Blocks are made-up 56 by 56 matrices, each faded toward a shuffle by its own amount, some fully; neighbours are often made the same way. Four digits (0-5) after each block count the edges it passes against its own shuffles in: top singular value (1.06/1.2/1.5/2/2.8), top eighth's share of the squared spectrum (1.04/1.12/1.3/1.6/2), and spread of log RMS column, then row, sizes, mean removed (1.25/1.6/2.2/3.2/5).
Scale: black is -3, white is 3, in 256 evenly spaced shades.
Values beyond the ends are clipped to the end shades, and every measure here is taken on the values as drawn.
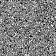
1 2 0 0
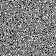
0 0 0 0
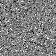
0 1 0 0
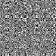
4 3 2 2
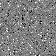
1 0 0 0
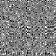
4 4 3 2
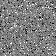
0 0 0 0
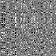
4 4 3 2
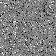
1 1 0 0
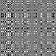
5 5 4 4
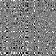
4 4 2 3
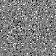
3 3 1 1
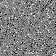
0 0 0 0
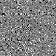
3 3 1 1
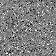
2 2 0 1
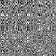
4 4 3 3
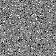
2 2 1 0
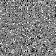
3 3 1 1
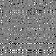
4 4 2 3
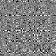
4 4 2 3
